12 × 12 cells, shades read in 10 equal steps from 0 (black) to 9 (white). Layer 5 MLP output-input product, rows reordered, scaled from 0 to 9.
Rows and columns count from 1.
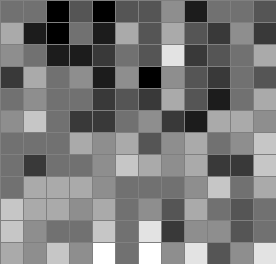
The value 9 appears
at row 12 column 5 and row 12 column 7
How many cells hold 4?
36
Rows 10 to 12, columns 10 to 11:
4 3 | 5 3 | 3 5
